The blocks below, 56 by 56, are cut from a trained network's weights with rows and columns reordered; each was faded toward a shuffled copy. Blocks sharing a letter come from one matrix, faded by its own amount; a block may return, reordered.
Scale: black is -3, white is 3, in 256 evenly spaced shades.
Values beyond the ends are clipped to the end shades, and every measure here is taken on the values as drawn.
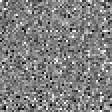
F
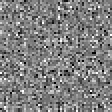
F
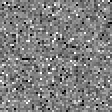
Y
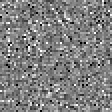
F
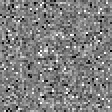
Y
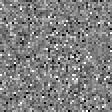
Y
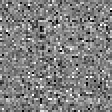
F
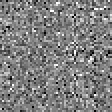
F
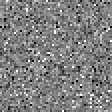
Y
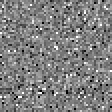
Y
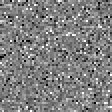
Y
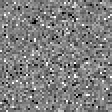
Y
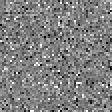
Y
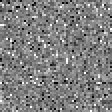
Y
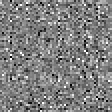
F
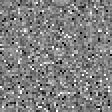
Y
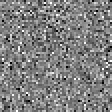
F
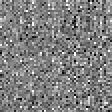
F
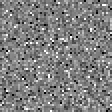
Y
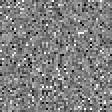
Y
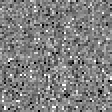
Y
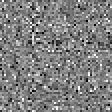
F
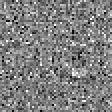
F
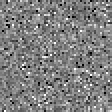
Y
